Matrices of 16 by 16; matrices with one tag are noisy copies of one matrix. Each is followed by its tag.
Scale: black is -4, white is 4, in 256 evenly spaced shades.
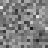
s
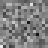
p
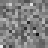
p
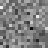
s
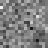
s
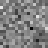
s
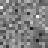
s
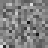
p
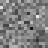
s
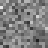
s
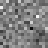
s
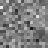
s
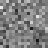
s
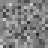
p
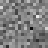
s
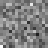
p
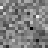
s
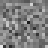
p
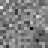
s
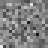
p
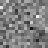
s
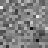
s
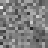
s
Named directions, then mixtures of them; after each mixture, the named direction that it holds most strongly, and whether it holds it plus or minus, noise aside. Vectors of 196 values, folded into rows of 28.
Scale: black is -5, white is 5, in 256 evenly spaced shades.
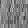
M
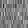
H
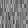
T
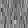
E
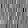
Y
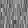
E, minus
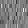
Y, minus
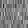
H, plus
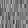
T, plus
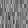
T, plus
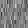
E, minus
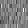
Y, minus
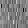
Y, plus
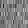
H, plus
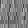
M, plus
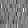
Y, minus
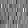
Y, minus
